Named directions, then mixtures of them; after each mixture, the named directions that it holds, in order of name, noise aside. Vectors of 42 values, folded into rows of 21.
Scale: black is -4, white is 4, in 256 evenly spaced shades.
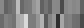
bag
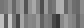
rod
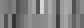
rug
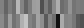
bag, rod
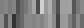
rug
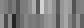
rug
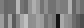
bag, rod, rug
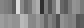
bag, rod, rug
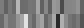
bag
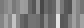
bag, rug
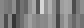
rug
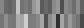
bag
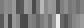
bag, rod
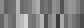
bag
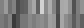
rug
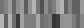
rod
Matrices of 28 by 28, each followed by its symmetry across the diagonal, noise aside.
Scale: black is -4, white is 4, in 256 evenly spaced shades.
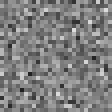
antisymmetric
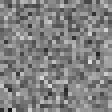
neither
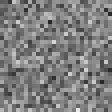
neither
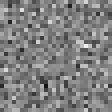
antisymmetric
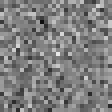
neither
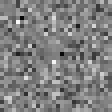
antisymmetric
